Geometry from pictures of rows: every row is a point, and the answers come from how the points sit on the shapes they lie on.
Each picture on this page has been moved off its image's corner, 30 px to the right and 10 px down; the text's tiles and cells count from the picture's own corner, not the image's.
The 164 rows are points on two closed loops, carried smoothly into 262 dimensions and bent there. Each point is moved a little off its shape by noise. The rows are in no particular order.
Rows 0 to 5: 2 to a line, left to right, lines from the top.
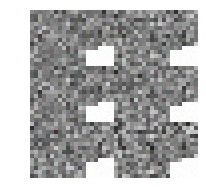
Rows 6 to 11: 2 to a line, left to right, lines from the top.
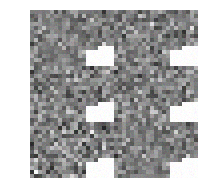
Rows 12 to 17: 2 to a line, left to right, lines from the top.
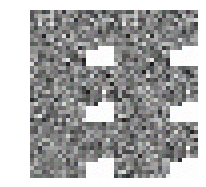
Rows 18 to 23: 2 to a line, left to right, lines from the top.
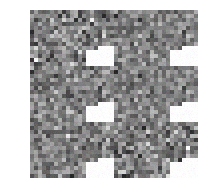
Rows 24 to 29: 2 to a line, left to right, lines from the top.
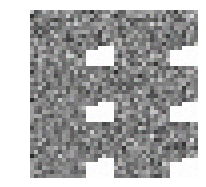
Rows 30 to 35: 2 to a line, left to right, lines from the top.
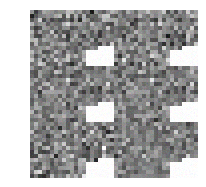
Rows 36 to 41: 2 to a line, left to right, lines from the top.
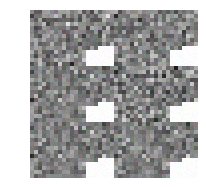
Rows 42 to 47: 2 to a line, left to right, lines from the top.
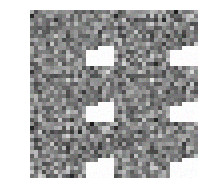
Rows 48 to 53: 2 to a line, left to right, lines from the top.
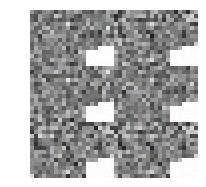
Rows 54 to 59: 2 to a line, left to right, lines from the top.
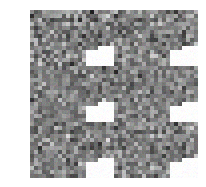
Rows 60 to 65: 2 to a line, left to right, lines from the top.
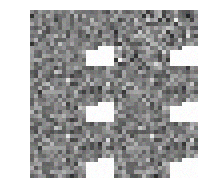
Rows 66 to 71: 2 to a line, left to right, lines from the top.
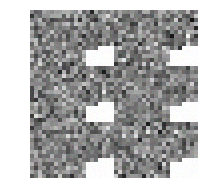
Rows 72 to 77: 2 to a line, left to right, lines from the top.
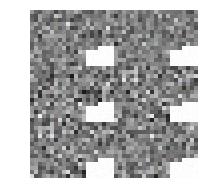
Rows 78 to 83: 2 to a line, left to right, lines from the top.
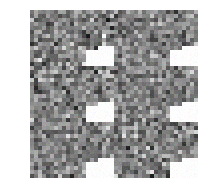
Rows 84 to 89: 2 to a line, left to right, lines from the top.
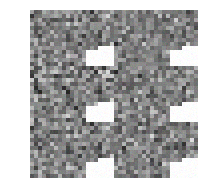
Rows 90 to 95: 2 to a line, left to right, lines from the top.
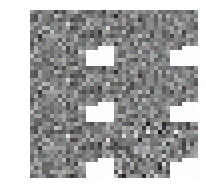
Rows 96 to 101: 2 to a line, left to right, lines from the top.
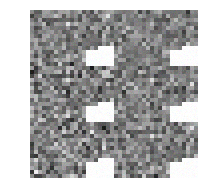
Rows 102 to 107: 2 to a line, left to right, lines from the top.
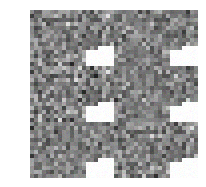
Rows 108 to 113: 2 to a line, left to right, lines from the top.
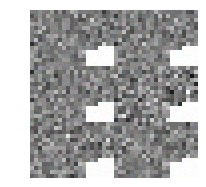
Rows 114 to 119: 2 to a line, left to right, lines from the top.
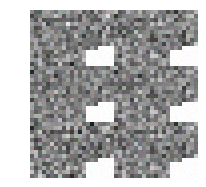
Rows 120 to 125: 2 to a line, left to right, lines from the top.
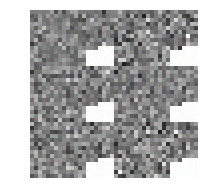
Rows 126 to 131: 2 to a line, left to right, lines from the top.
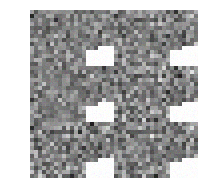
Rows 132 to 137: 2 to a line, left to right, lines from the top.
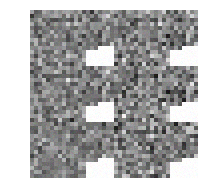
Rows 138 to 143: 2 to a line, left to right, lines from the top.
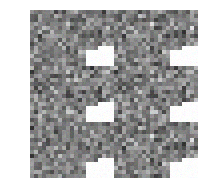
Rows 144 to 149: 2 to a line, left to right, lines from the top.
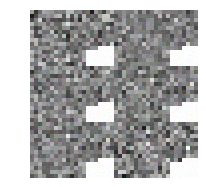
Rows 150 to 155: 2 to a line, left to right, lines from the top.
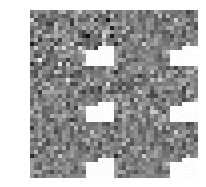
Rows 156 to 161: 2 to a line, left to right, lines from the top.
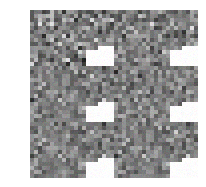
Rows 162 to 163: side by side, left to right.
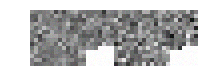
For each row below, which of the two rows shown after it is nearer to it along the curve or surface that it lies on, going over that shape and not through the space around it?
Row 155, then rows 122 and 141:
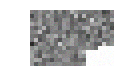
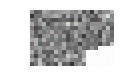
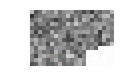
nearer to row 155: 141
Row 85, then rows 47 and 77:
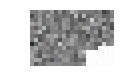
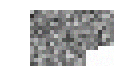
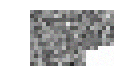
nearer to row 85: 47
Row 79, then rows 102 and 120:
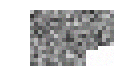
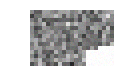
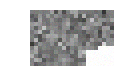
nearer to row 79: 102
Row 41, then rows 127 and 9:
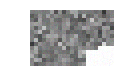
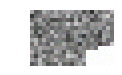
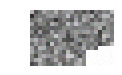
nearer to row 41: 9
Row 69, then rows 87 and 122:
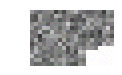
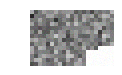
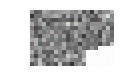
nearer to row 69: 122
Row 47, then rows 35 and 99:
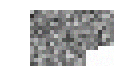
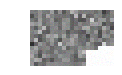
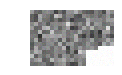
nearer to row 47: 35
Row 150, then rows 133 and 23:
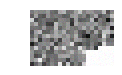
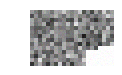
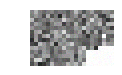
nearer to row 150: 23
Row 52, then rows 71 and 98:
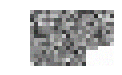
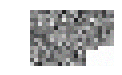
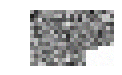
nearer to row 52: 98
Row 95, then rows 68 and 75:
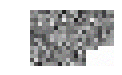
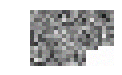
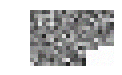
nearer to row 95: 75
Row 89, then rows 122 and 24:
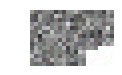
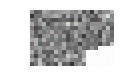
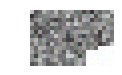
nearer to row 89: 122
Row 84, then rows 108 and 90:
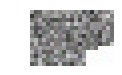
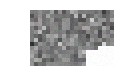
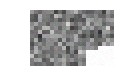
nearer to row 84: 90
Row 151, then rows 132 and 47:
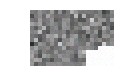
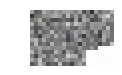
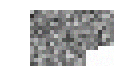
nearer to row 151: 47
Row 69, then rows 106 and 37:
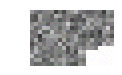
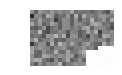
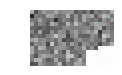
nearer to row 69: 106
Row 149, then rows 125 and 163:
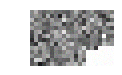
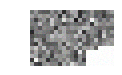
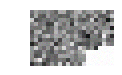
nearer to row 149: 163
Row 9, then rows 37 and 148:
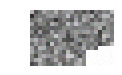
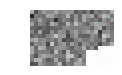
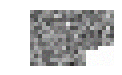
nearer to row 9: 37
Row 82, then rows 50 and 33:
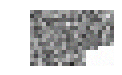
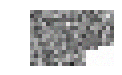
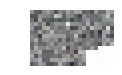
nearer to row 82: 50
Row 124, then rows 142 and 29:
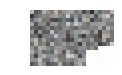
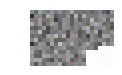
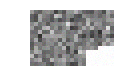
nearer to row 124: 142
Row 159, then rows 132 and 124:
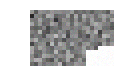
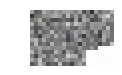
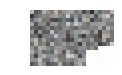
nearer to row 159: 124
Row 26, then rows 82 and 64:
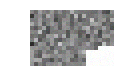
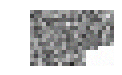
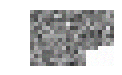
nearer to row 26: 64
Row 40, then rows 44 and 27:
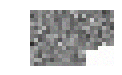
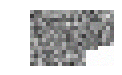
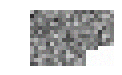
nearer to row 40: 27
